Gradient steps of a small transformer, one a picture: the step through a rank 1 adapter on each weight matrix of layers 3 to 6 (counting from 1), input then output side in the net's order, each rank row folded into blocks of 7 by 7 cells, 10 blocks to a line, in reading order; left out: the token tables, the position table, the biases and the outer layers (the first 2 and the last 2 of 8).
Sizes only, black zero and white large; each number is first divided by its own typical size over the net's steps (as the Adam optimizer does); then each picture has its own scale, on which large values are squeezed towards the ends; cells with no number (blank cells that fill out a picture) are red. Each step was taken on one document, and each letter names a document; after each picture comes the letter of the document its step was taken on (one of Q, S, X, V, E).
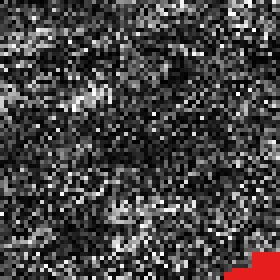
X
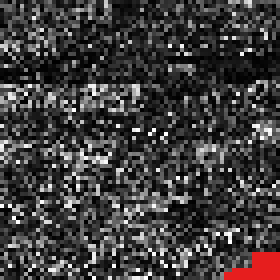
X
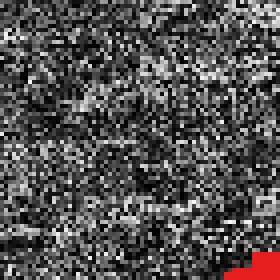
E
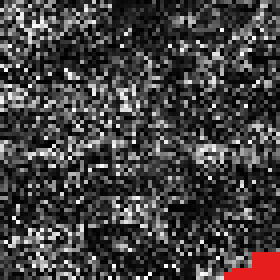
X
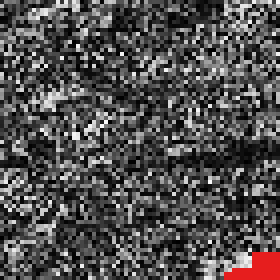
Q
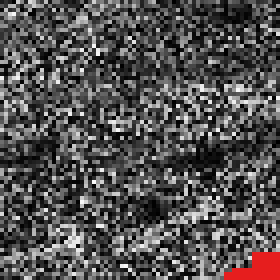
Q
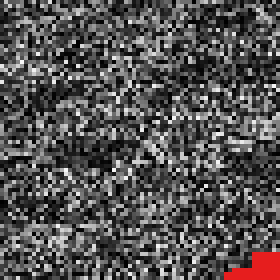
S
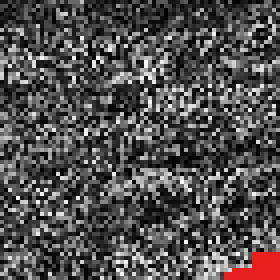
Q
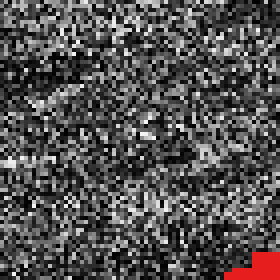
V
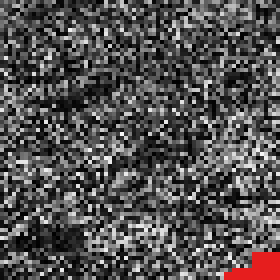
V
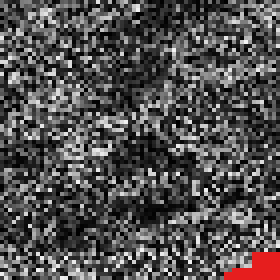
Q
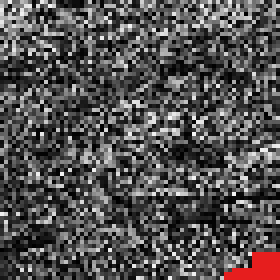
V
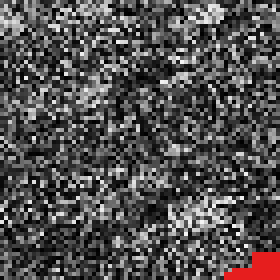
Q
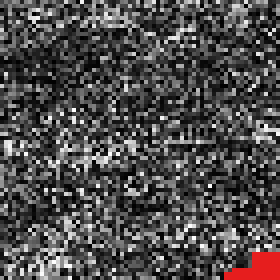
E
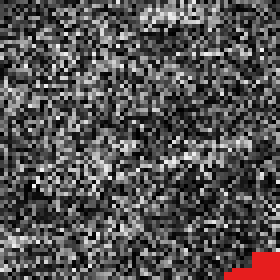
S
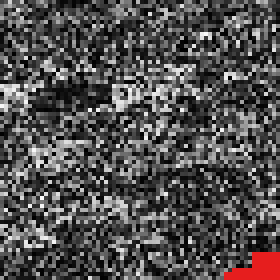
S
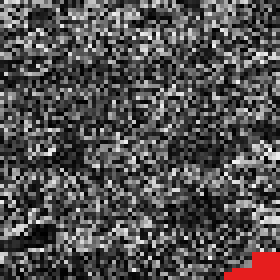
V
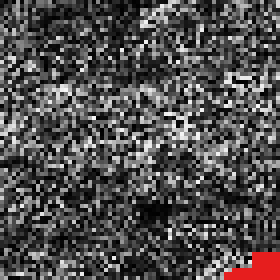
Q
